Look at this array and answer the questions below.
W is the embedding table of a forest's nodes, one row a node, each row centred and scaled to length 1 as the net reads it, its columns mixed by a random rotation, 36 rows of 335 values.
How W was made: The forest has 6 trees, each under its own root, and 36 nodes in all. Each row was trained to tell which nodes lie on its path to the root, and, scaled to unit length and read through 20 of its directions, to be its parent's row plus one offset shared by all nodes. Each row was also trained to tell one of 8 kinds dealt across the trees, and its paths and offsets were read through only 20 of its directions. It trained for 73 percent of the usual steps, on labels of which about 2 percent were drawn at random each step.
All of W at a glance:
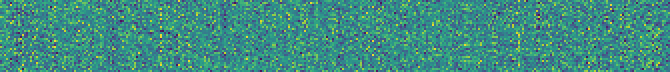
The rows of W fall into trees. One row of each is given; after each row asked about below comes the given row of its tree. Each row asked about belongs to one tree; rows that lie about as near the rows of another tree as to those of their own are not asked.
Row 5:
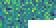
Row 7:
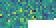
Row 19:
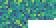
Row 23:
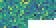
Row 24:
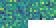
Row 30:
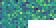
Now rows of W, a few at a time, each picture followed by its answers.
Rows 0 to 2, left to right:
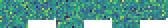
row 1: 23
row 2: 24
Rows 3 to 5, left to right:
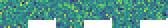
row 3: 5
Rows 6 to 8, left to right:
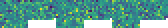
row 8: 24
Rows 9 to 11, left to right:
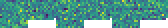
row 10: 5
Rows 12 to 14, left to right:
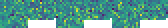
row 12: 19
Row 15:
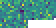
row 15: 24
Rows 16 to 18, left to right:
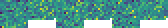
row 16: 30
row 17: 7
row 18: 7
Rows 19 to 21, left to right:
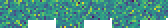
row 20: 5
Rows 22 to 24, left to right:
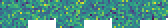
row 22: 30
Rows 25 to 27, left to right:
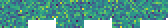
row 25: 7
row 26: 19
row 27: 5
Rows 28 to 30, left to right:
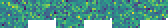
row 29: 7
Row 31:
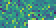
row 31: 7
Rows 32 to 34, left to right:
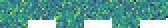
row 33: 23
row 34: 24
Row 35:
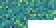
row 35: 19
